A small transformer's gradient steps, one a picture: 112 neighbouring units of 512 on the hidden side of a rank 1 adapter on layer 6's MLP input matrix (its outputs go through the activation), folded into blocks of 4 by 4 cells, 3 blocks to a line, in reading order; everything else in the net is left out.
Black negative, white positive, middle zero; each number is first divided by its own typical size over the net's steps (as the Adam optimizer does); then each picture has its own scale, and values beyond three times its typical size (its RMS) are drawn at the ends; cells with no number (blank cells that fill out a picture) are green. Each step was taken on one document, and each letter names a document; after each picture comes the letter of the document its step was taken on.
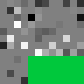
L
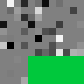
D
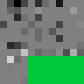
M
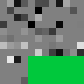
D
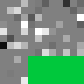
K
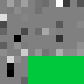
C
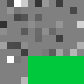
M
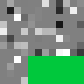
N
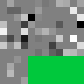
N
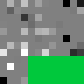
K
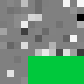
L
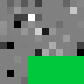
L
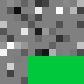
K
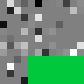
K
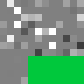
L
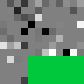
D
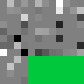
C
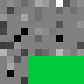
C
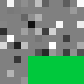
L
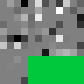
N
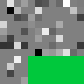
N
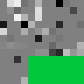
D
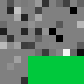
N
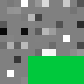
L
